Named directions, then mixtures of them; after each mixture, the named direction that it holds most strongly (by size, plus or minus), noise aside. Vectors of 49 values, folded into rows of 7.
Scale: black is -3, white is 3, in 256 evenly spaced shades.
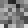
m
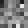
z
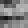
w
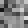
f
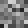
m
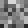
m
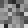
m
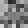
m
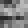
w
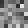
z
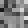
f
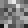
m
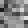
f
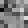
f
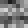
m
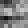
w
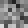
m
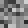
f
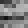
w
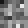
z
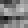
w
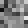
f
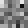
z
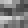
w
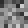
z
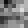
w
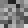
m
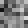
f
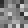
z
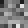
z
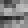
w
